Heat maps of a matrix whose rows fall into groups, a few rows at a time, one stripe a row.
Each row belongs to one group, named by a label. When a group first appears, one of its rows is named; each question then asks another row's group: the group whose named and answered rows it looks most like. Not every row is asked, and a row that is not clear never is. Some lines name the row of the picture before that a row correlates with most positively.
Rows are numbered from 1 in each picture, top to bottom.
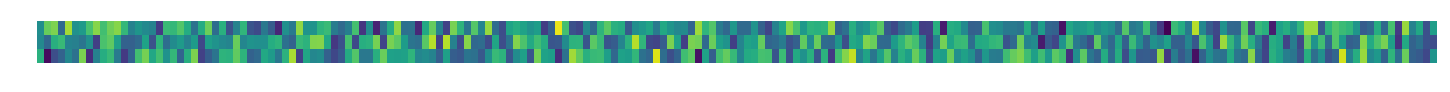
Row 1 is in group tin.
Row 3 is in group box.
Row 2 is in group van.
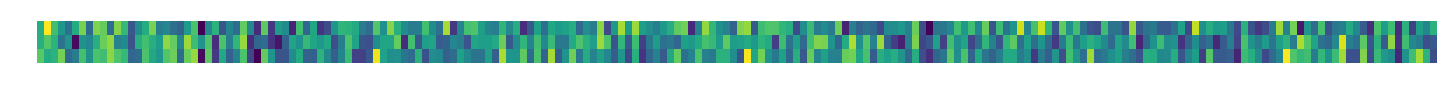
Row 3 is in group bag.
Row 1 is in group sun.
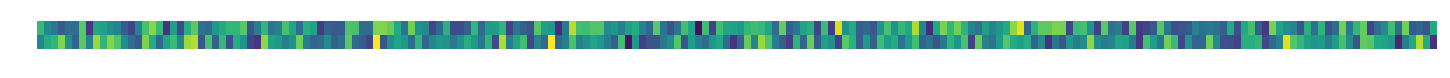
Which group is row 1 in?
box
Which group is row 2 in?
bag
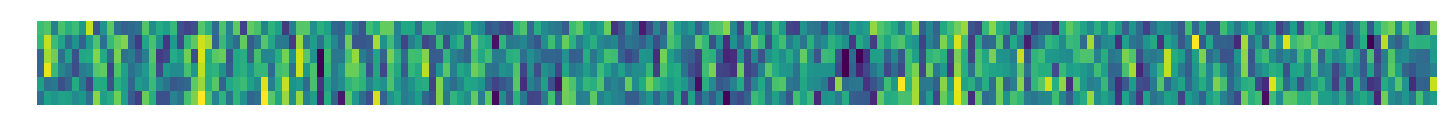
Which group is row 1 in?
van
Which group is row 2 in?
bag
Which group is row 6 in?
bag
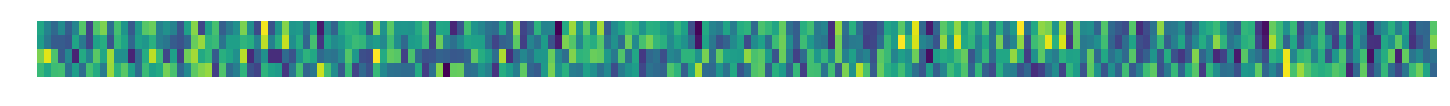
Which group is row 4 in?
bag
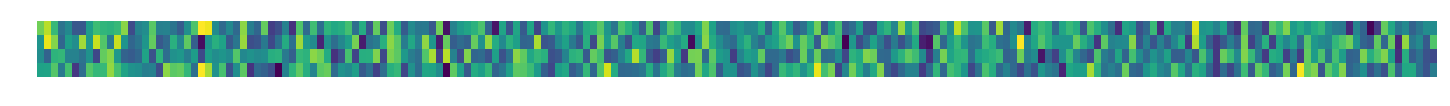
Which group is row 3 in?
van
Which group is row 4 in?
tin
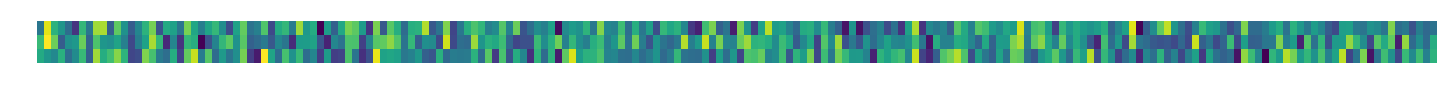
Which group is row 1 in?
sun
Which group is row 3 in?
bag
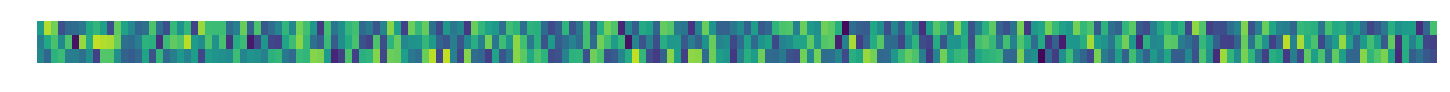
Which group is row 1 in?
tin
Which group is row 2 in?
tin
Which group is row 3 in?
van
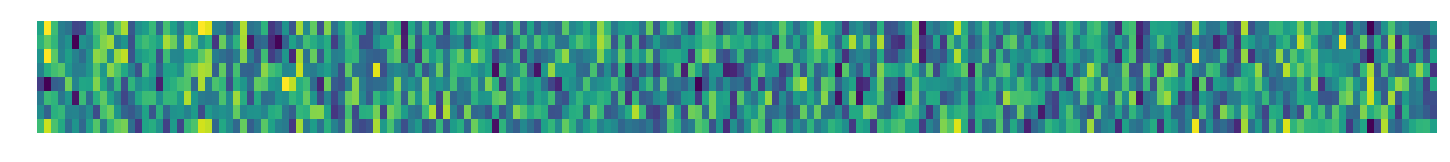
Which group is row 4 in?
bag
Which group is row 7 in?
van
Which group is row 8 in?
bag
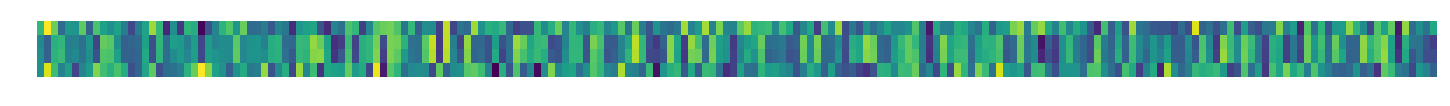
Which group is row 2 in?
van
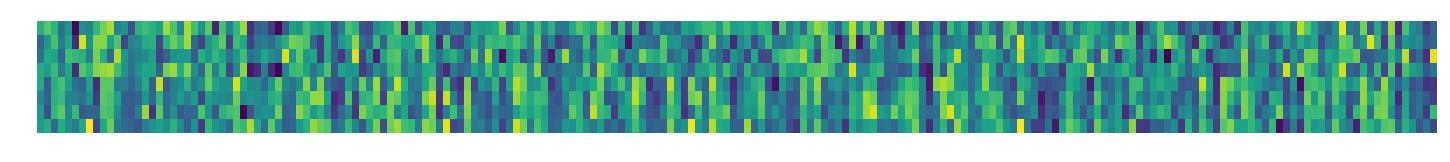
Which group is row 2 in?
tin
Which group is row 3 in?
tin
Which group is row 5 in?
van
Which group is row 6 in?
van
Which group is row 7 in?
van
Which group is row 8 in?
van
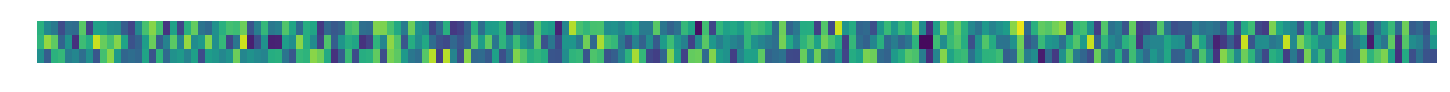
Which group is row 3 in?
van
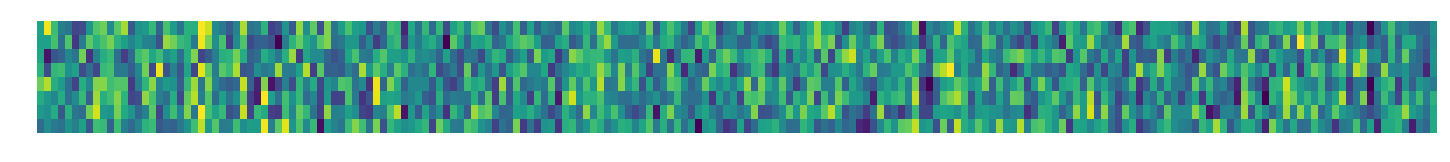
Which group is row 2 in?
tin
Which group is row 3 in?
box
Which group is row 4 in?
van
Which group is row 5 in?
sun
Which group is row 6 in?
bag
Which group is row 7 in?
tin
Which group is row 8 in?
sun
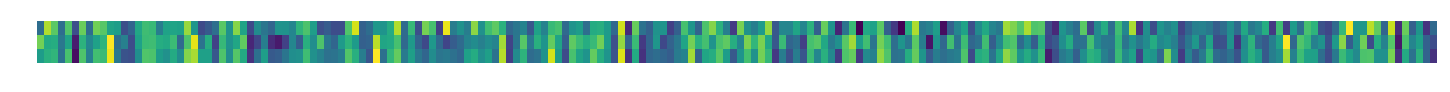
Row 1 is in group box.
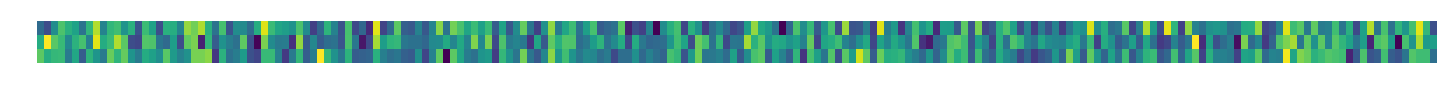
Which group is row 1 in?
bag
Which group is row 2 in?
bag
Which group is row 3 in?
bag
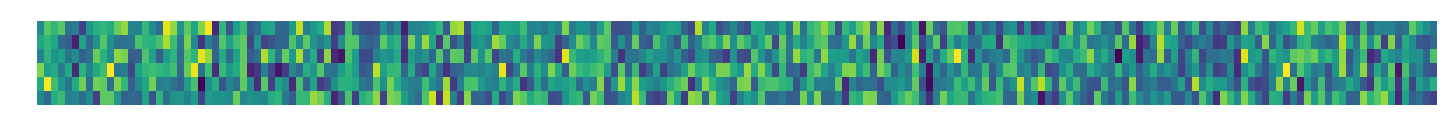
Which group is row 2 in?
box
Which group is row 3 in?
bag
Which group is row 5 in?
sun
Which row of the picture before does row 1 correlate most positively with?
3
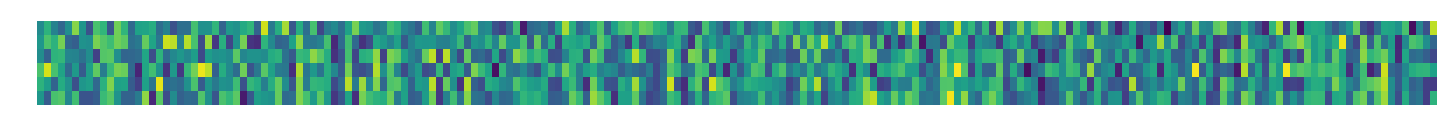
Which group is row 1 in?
sun
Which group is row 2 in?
bag
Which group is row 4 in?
bag
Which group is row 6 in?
van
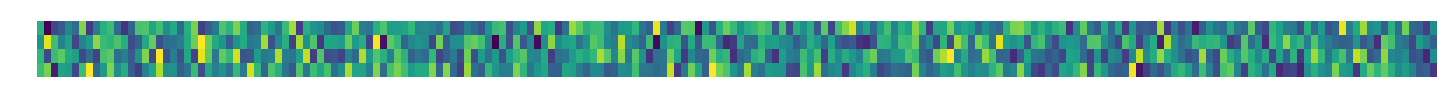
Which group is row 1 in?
box
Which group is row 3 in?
van
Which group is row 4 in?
van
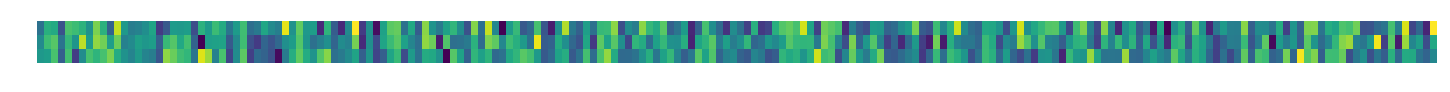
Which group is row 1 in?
tin
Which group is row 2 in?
tin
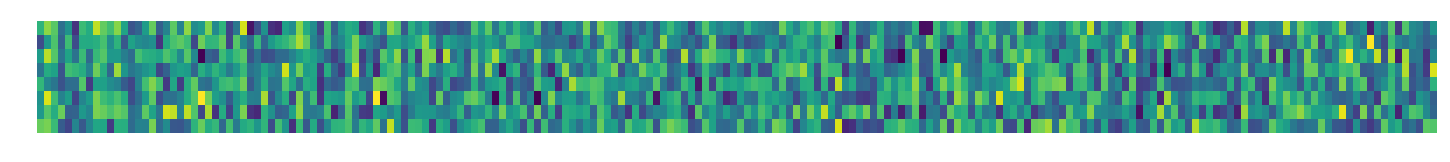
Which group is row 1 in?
tin
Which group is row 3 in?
box
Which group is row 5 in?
box
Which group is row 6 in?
sun
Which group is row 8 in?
sun
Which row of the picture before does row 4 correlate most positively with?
1
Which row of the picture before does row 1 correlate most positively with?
3
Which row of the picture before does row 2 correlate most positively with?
3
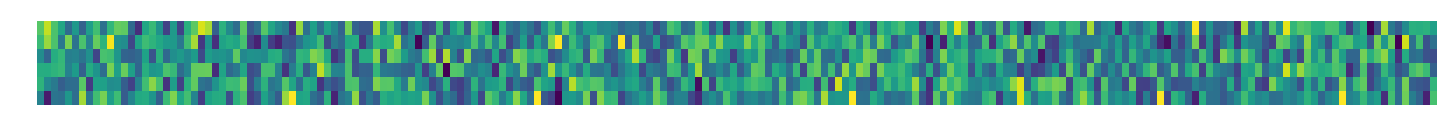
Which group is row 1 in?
bag
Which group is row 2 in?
box
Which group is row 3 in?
van
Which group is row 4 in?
bag
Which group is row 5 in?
box
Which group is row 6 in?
tin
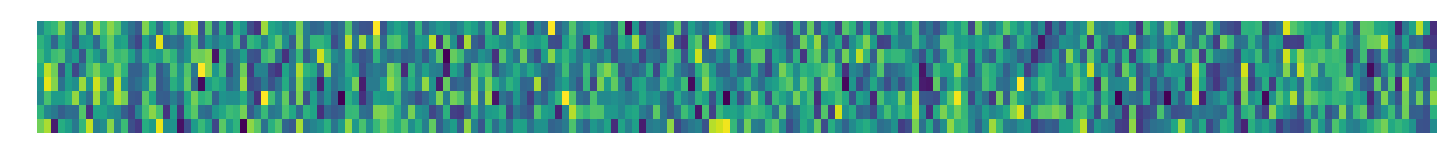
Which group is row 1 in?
bag
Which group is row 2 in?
van
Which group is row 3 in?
bag
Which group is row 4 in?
tin
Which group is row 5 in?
tin
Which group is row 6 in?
bag
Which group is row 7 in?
box
